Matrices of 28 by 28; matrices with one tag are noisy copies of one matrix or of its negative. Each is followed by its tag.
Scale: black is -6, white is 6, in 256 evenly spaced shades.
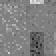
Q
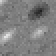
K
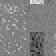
Q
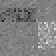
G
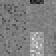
Q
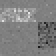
G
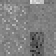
Q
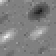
K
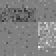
G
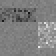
G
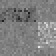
G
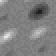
K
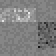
G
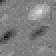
K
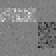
G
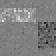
G
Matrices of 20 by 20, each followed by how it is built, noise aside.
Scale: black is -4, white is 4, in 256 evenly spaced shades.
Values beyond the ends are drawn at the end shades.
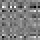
low rank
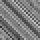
Toeplitz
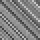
Toeplitz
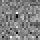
low rank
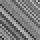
Toeplitz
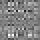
low rank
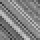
Toeplitz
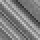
Toeplitz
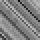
Toeplitz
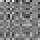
low rank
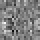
low rank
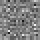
low rank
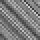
Toeplitz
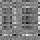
low rank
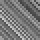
Toeplitz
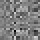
low rank
